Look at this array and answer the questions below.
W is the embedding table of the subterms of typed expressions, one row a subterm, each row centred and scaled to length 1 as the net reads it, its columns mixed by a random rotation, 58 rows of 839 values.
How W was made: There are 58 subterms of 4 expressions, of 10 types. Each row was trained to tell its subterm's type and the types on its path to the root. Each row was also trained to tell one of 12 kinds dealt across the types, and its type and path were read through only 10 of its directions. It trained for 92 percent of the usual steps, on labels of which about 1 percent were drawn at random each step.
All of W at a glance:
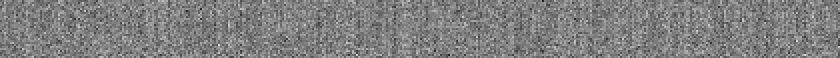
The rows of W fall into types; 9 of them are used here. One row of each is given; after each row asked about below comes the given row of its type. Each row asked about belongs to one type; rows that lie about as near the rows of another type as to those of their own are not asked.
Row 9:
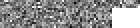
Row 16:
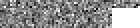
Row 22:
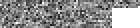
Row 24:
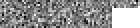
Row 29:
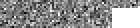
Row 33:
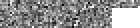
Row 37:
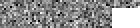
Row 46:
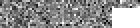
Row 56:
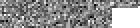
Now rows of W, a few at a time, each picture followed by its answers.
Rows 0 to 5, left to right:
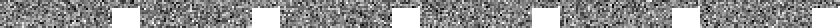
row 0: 37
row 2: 56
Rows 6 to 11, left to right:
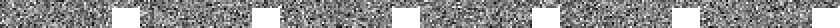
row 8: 22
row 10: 24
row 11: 16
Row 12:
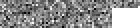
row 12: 29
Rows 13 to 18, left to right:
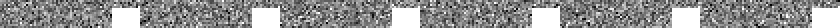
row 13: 16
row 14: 16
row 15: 29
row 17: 29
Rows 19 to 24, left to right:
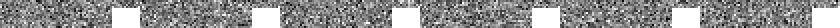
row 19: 22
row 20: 29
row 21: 9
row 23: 56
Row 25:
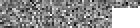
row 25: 24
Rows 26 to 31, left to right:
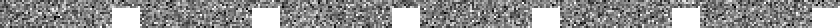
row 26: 16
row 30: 33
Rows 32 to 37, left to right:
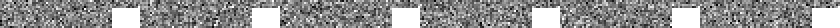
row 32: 16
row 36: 56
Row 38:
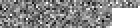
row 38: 29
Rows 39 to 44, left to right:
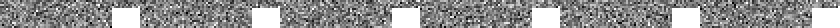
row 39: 22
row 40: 37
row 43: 56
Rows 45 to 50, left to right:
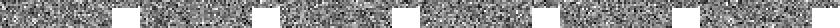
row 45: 29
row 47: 22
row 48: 22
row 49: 22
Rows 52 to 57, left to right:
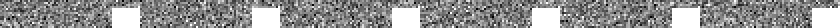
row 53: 16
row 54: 9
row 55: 9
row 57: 37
